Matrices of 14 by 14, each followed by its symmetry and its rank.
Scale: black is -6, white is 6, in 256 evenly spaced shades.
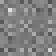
symmetric, rank three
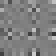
antisymmetric, rank two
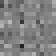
neither, rank three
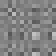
symmetric, rank two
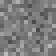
neither, full rank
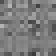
neither, rank three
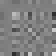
symmetric, rank two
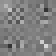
symmetric, rank three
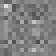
neither, rank three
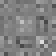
symmetric, rank three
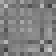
symmetric, rank two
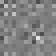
symmetric, rank three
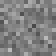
neither, full rank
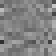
neither, rank three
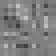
antisymmetric, rank two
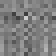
neither, rank three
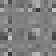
antisymmetric, rank two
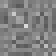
symmetric, rank three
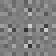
antisymmetric, rank two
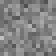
neither, full rank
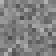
neither, full rank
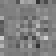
antisymmetric, rank two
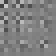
symmetric, rank two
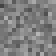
neither, full rank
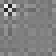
symmetric, rank two
